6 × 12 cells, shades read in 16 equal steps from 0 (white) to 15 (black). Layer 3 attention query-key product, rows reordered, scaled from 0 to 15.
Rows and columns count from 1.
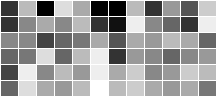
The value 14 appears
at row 2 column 7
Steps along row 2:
down down up down up up down up up up down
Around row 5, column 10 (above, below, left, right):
9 6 7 3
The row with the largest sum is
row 1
